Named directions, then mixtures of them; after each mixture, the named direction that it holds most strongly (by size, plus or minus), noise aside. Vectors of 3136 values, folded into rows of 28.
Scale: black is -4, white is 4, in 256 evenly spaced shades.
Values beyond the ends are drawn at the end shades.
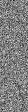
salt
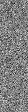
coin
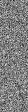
salt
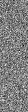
salt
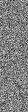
salt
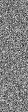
salt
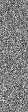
coin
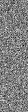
coin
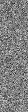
coin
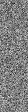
coin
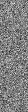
coin
